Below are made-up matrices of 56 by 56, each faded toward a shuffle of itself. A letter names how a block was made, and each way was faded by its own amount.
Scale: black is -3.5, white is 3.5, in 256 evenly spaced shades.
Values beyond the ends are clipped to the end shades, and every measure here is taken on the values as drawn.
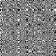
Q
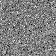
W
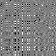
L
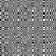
L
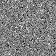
W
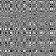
L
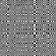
L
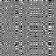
L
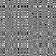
L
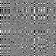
L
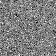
W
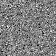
W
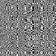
Q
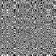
Q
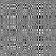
L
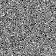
W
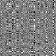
Q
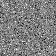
W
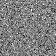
W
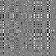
L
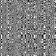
Q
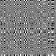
L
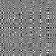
L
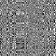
Q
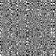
Q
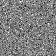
W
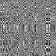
Q
